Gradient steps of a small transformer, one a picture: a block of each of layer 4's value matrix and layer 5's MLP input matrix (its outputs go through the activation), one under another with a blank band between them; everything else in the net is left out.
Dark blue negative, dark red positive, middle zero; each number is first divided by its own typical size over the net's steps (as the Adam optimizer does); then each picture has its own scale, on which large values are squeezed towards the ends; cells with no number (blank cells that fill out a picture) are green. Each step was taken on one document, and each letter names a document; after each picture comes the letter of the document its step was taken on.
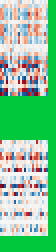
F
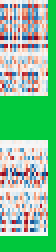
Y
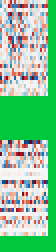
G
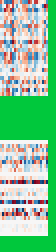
G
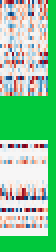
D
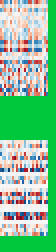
F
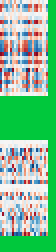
F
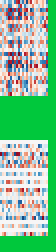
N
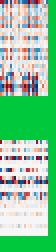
F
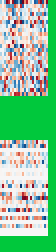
D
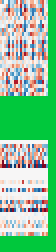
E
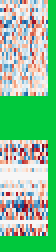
G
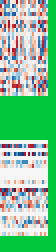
E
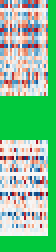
F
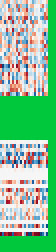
N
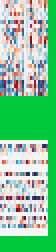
D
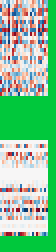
E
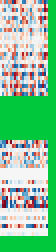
E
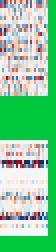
G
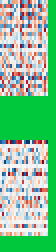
G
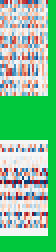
Y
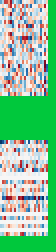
G
